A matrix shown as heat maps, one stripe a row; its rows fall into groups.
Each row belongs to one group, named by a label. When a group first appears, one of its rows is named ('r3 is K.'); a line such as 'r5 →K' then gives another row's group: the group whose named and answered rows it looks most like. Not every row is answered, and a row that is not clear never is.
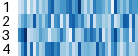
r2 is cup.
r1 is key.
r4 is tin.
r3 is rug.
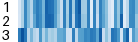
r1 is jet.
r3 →rug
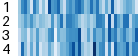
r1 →cup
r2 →key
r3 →key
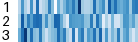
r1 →key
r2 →cup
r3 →rug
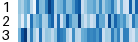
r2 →key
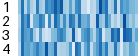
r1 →tin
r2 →cup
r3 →rug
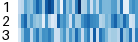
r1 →jet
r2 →rug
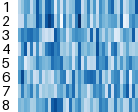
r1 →jet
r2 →jet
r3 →cup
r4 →tin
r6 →rug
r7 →key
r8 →tin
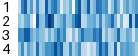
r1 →tin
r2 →jet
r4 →tin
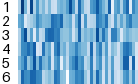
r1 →key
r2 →tin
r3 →tin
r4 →cup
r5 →cup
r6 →cup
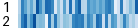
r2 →cup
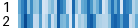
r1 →rug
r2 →rug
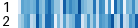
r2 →jet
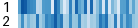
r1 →cup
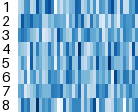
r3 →rug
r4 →key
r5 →key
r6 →key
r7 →tin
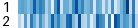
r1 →cup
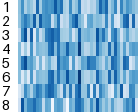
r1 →tin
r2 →cup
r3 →tin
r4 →key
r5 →rug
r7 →jet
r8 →cup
